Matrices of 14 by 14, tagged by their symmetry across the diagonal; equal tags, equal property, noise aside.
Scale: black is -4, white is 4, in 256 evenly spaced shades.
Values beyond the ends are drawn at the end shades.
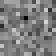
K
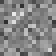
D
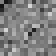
D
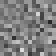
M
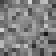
D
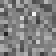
K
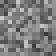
D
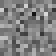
K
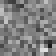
M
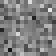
M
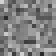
K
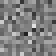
M
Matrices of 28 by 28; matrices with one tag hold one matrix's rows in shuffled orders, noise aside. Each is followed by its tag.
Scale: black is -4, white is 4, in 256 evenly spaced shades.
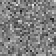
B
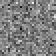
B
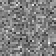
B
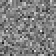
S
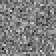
S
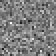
S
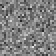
S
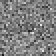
S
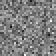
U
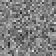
B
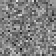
B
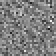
U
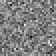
U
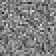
S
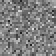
B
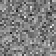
U
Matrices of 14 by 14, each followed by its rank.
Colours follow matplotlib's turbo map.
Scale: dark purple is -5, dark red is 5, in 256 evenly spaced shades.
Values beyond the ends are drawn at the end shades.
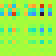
one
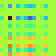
one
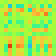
two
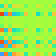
one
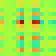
one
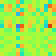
two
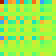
one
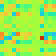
two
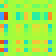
one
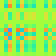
one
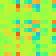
two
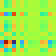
one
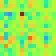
two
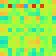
two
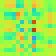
two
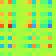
one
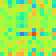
two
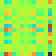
one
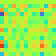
two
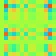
one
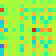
two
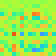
two
